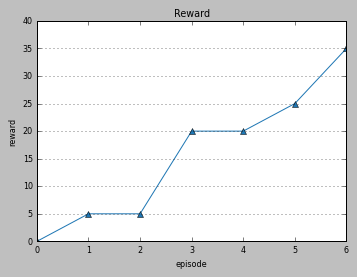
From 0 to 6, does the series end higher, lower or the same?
higher
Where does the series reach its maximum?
6
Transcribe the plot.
Title: Reward
x-axis: episode, ticks 0 1 2 3 4 5 6
y-axis: reward, ticks 0 5 10 15 20 25 30 35 40
Values:
0 5 5 20 20 25 35
